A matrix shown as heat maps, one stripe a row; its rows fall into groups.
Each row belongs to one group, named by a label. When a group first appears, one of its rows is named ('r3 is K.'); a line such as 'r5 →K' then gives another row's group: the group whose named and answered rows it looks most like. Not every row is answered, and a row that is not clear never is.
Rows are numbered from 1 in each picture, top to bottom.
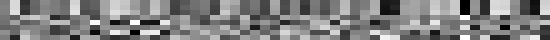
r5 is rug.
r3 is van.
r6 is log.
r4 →log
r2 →van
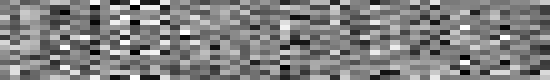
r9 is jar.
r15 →van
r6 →log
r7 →jar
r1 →rug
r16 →rug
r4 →jar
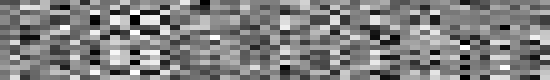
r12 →van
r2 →log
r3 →rug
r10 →log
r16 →van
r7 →rug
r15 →rug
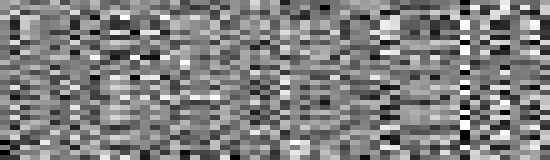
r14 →log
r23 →log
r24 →van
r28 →van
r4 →jar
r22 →van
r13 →jar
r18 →van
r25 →log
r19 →log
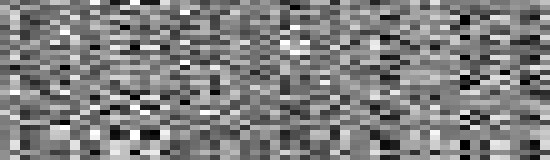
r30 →van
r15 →log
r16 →van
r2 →jar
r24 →van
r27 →rug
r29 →van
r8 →van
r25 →log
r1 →rug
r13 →jar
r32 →van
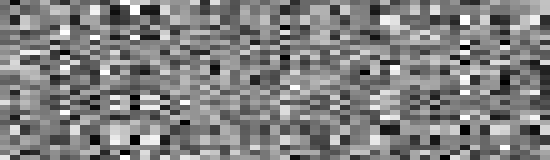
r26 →van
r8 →rug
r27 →van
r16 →log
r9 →log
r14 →jar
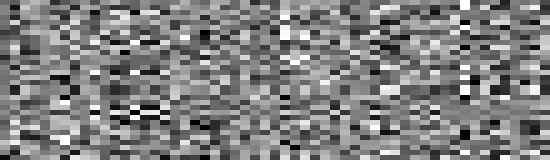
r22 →rug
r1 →log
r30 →jar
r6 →log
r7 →jar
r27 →van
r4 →jar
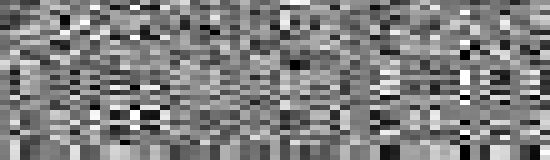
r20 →van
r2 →rug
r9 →log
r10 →log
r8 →rug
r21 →log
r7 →jar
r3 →log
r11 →van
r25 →van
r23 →rug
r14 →jar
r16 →log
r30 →van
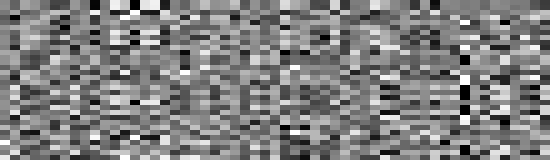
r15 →jar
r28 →rug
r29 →jar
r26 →jar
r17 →log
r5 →log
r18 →van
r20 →van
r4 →jar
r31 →van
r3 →rug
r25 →log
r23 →van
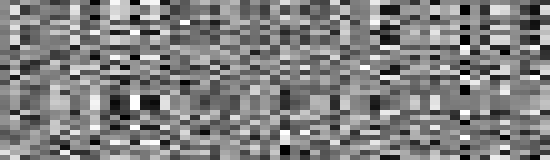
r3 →van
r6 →van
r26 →rug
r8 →van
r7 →rug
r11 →log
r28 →log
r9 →van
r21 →rug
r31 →jar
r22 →rug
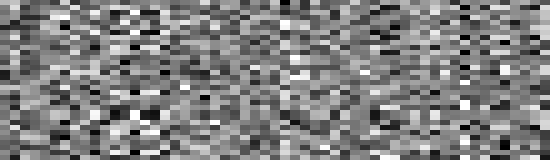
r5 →jar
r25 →jar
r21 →log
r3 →rug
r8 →van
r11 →van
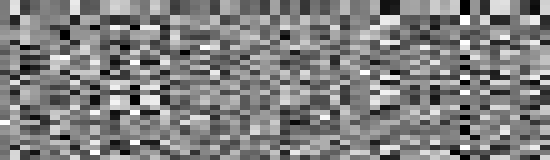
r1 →van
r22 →van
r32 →van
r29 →rug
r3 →van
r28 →log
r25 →jar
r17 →van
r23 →rug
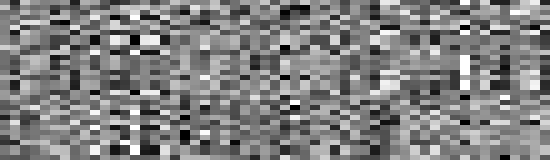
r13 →log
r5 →log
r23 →rug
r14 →log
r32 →log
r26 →rug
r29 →jar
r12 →log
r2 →jar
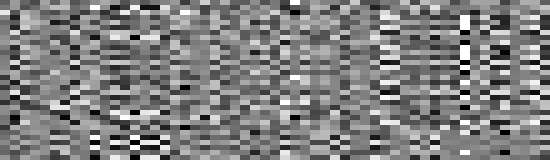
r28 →rug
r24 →jar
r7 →van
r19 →van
